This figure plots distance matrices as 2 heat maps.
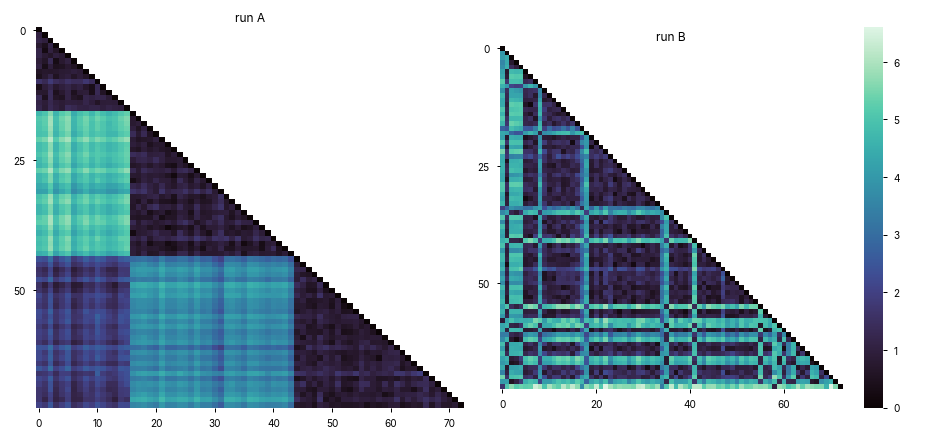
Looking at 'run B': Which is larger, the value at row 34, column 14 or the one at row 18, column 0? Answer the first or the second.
the second
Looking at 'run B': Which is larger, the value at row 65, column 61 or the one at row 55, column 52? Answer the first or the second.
the second
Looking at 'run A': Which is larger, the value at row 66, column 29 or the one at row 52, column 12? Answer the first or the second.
the first
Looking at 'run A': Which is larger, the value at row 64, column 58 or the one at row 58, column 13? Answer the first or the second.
the second
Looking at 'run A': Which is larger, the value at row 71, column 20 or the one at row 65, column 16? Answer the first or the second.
the first
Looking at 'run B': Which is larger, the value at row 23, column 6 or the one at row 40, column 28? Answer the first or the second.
the first
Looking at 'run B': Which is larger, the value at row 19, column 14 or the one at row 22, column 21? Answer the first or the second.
the second
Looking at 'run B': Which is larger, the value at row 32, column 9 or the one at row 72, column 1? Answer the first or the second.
the second
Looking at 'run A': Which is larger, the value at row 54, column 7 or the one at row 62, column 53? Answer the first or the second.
the first
